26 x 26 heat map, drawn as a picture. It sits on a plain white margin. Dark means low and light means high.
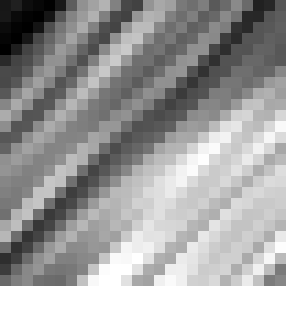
Neither half mirrors the other. There is an overall slope up to the bottom right. Streaks slant up to the right. The bottom middle is the ninth with the highest average.
